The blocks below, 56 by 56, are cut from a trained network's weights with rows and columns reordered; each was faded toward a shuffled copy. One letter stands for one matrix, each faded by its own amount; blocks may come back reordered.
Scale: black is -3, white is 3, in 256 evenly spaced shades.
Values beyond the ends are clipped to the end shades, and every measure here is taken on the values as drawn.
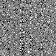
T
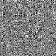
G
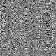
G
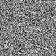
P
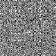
G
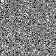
T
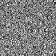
P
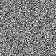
P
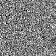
P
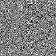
T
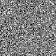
G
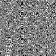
G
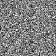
P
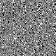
T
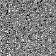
T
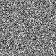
P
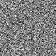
P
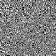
G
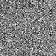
P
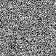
P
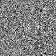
P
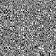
G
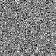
G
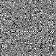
T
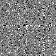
T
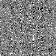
T
